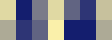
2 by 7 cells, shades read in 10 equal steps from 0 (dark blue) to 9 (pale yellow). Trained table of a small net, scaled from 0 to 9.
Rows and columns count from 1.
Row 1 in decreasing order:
8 8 7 4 3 1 0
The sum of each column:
14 1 7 17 3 1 13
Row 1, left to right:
8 0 4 8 3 1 7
